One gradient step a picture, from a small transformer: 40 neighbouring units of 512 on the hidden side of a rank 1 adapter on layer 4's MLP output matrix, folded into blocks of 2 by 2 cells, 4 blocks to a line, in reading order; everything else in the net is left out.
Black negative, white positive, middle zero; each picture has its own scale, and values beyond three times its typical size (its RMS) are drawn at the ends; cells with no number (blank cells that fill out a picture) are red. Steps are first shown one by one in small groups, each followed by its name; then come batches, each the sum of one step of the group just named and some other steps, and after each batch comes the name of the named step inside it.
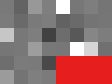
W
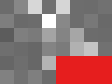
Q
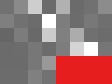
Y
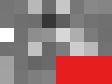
W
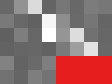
Q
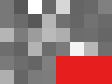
Q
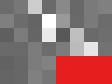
Y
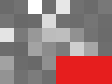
Q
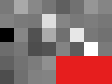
Y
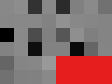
Q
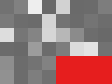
Y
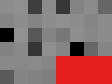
W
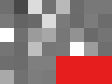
Q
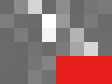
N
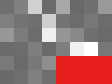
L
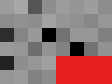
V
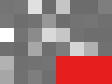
L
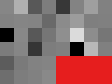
V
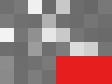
L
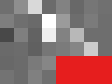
N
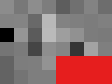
L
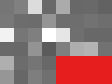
L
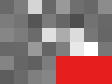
L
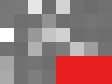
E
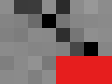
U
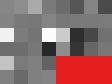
E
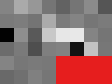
E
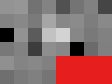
E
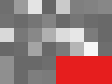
E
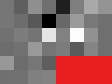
U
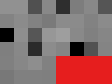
E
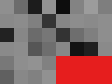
U
